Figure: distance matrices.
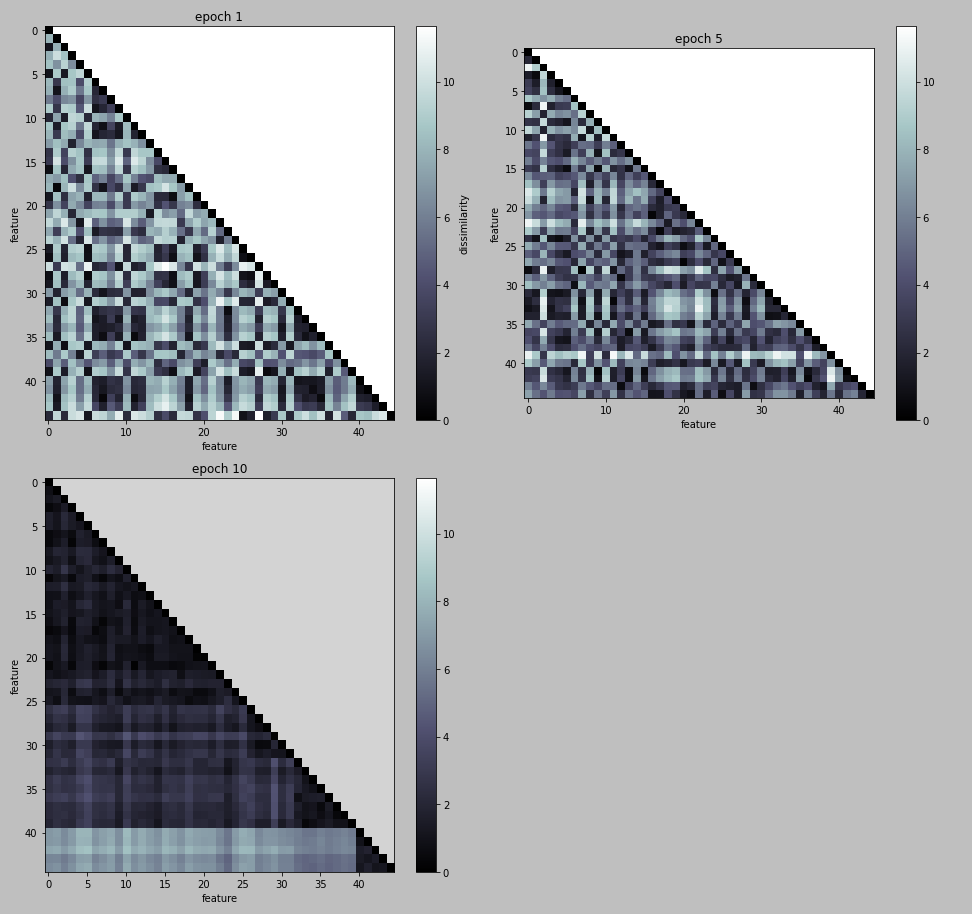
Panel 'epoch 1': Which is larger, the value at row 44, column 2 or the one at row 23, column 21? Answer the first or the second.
the second
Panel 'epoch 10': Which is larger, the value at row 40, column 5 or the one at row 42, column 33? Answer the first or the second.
the first
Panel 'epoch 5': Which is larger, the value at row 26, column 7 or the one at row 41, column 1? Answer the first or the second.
the first
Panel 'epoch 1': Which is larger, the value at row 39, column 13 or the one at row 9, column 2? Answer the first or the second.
the second
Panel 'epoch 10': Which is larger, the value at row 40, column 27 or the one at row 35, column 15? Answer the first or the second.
the first
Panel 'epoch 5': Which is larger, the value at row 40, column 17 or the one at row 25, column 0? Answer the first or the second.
the second
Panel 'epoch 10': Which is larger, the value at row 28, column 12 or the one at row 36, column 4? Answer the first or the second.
the second
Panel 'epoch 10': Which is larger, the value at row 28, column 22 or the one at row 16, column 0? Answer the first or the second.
the first
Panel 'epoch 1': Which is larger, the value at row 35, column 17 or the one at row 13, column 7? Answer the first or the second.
the second
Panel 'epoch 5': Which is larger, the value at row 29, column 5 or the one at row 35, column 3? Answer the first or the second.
the second
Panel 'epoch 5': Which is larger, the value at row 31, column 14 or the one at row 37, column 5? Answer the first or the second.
the first
